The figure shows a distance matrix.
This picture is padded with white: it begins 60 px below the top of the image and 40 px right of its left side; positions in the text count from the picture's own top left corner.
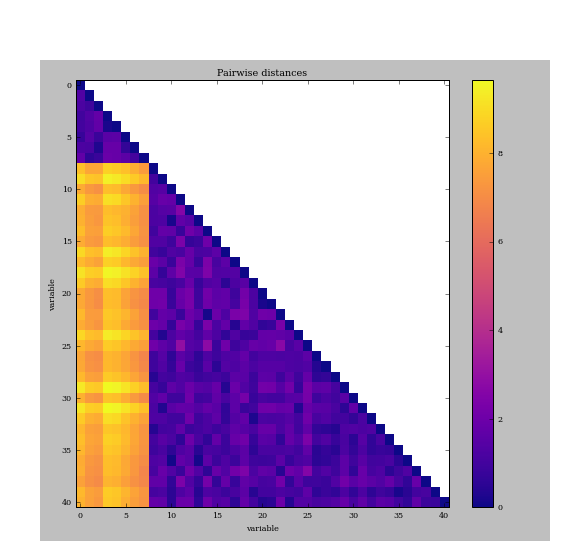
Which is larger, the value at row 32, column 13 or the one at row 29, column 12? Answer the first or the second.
the second
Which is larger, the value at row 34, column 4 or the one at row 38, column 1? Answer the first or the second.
the first
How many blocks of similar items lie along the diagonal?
2
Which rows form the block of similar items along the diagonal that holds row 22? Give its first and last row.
8 to 40
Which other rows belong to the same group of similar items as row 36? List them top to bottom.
8, 9, 10, 11, 12, 13, 14, 15, 16, 17, 18, 19, 20, 21, 22, 23, 24, 25, 26, 27, 28, 29, 30, 31, 32, 33, 34, 35, 37, 38, 39, 40
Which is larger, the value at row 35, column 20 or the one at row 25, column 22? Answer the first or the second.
the second
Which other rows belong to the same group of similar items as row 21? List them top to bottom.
8, 9, 10, 11, 12, 13, 14, 15, 16, 17, 18, 19, 20, 22, 23, 24, 25, 26, 27, 28, 29, 30, 31, 32, 33, 34, 35, 36, 37, 38, 39, 40
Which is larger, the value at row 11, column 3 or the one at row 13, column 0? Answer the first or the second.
the first
